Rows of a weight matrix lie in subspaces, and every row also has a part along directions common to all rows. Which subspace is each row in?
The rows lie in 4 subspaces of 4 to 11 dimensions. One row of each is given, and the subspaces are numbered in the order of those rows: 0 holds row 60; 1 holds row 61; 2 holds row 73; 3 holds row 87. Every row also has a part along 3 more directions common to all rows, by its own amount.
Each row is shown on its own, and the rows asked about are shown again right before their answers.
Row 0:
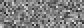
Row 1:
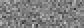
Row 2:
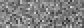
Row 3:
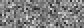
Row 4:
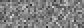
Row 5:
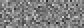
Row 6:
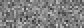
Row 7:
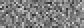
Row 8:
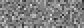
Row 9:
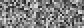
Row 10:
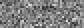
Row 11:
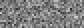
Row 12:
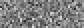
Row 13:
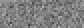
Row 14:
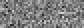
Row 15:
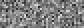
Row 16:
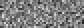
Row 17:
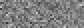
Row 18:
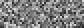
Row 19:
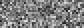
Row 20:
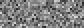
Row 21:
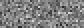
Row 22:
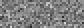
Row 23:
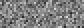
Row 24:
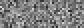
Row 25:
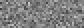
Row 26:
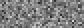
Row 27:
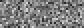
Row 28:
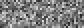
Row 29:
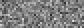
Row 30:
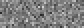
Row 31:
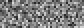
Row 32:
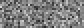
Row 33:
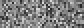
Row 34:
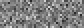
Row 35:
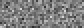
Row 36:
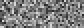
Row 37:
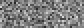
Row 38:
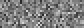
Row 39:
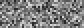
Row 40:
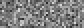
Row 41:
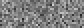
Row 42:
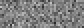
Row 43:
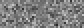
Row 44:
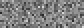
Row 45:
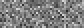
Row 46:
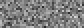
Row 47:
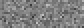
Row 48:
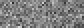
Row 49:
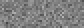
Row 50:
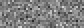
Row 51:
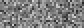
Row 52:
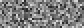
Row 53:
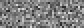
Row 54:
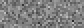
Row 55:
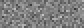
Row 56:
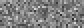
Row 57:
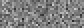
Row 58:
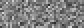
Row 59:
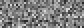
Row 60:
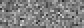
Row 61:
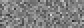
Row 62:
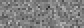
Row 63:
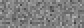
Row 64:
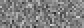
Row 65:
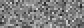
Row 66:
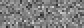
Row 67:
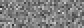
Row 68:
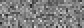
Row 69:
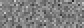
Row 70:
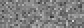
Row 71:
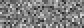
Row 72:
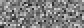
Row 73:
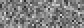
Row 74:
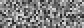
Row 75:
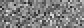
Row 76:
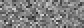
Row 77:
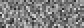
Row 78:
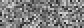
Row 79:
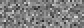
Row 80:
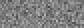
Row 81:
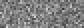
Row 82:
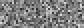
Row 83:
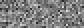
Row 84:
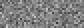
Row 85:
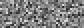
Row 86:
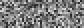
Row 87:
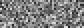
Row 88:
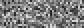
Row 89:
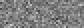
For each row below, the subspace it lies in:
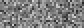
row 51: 2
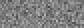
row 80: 2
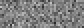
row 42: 3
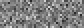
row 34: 1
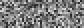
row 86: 3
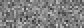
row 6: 1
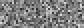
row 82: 2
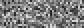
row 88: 1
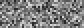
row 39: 3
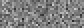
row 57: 1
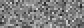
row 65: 2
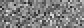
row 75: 3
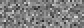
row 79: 1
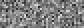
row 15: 0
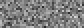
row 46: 2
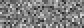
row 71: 3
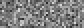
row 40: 0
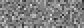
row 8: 0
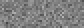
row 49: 3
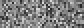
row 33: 2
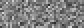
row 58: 0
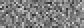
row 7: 0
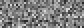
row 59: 3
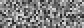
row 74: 3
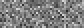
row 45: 0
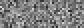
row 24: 3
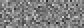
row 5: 1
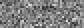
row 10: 3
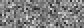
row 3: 1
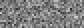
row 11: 3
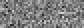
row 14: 0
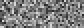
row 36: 2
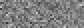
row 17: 0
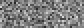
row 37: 2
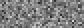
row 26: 2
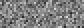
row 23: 3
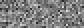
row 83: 0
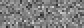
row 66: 3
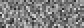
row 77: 3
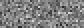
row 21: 1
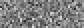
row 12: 3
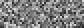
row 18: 2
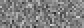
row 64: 3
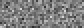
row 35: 2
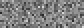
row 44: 3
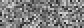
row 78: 1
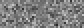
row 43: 1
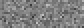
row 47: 0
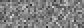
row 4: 3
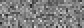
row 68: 3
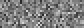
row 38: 2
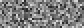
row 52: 0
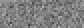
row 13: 3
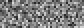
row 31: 2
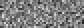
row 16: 3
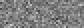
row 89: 0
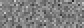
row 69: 3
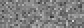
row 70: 2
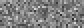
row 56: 2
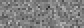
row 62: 1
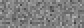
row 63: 0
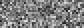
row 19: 3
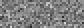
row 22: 1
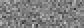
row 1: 3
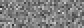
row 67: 3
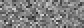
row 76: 0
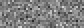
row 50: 1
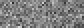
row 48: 2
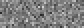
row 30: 3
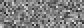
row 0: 2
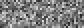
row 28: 0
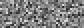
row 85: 0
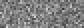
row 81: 3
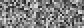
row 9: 0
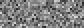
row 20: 3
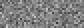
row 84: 3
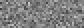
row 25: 0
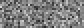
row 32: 2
